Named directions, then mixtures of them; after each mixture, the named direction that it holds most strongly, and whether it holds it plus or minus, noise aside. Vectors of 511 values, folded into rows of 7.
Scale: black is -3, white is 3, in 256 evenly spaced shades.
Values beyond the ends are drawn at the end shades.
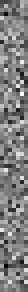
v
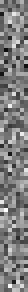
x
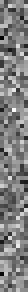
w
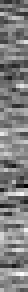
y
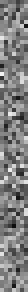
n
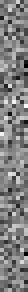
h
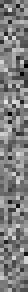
h, plus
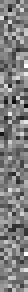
h, minus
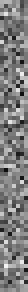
v, minus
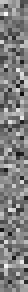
v, minus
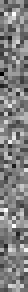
x, plus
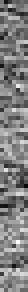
y, plus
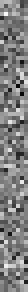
v, minus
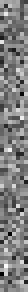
v, minus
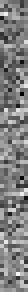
v, minus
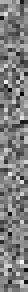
v, minus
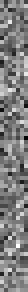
w, plus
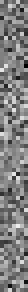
h, plus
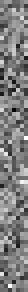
w, minus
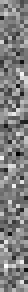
v, minus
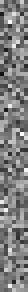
x, plus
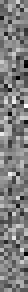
h, plus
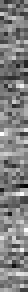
y, plus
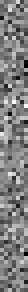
h, plus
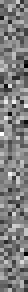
h, plus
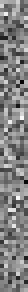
v, minus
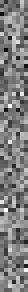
x, plus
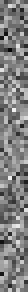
w, plus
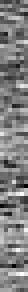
y, plus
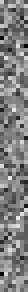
w, plus
